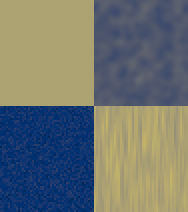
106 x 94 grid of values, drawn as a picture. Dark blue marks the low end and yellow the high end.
It is made of 2 by 2 panels. Panel 1,1: high, flat. Panel 1,2: low, blotchy, faint in contrast. Panel 2,1: very low, fine-grained, faint in contrast. Panel 2,2: high, streaked downward, faint in contrast.
